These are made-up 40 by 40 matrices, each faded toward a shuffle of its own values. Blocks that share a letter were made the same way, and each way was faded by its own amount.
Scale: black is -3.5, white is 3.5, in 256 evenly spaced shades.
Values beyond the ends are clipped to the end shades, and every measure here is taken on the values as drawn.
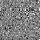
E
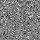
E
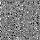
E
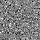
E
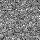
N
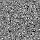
N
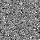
N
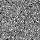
N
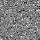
E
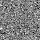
N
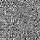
E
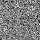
N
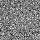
N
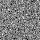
N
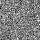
N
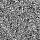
N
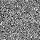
N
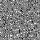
E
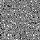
E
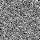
N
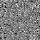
E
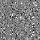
E
